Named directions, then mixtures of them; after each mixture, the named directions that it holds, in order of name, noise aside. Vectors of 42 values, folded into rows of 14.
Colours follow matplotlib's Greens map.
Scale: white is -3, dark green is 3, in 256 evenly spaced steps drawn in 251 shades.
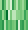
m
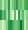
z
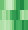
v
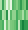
m, v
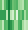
m, v, z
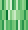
m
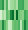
v, z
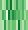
m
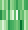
z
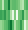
v, z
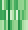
m, v, z
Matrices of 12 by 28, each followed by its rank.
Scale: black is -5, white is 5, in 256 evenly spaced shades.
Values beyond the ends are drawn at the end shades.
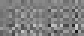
two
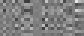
two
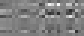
two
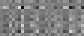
two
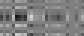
one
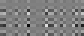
one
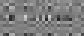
two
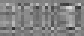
two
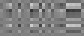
one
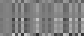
one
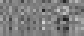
two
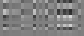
one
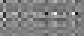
two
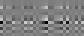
one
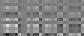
one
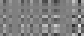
one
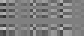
one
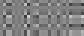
one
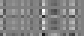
one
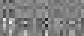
two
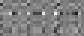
two
